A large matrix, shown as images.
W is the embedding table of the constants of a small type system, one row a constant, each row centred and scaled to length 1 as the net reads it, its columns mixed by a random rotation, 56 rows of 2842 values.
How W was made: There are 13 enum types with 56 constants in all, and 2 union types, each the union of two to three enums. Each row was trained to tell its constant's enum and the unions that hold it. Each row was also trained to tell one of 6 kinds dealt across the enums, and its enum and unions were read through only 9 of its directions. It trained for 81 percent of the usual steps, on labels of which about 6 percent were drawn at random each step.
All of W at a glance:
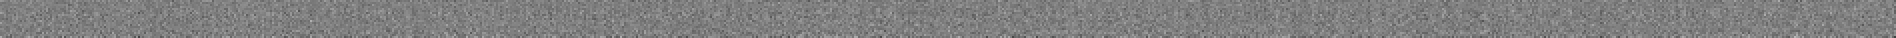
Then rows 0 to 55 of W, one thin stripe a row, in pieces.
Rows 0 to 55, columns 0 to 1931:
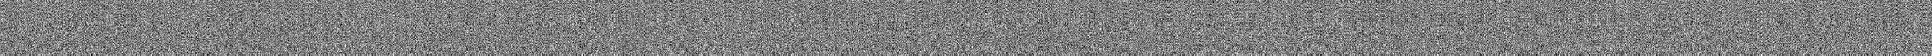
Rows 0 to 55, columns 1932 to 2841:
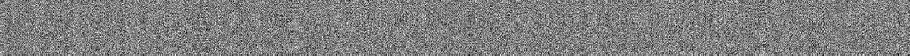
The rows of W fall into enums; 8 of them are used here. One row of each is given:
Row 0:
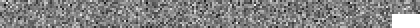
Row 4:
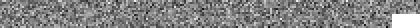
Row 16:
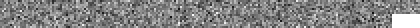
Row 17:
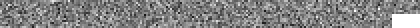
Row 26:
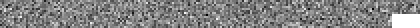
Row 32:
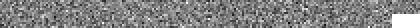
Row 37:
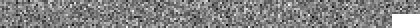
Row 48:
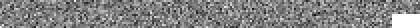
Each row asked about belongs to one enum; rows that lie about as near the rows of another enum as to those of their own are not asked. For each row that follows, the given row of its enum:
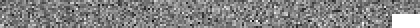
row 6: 48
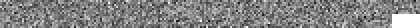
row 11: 4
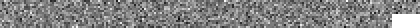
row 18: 4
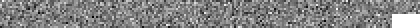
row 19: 4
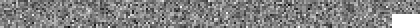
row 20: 16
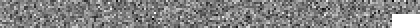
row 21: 4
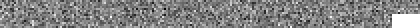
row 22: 48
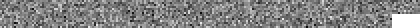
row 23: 48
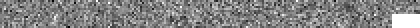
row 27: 16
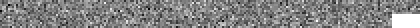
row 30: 26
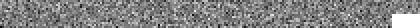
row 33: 37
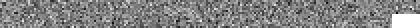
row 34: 4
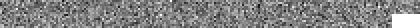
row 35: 0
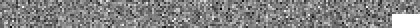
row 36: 37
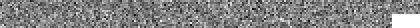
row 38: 48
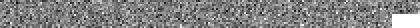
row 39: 32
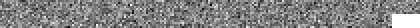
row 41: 16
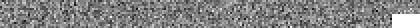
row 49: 48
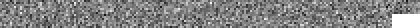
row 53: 32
